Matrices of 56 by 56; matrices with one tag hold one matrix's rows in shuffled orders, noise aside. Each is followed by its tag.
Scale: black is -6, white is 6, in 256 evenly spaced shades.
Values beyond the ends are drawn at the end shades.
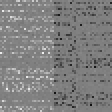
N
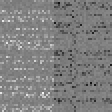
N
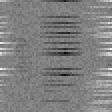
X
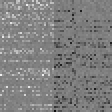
N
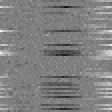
X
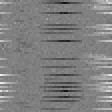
X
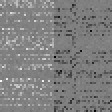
N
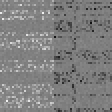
N
